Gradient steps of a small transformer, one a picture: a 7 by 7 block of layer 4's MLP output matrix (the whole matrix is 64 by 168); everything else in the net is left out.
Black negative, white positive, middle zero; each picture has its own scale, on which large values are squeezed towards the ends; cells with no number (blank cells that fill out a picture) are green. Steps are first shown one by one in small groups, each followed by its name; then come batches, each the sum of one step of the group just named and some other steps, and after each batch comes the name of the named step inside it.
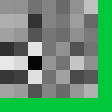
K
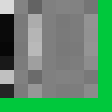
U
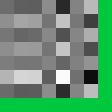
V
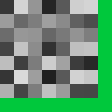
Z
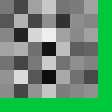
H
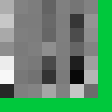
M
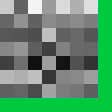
H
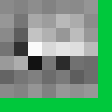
K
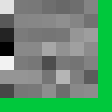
V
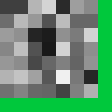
V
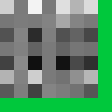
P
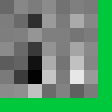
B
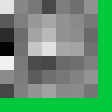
B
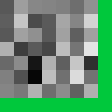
B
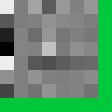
P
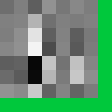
B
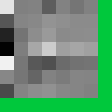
B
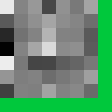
P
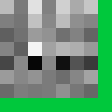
P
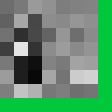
B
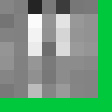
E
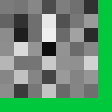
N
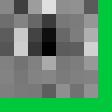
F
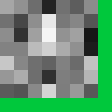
N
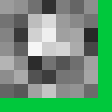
N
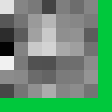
N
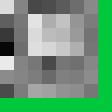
E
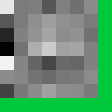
F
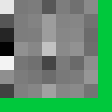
F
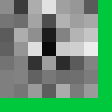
F
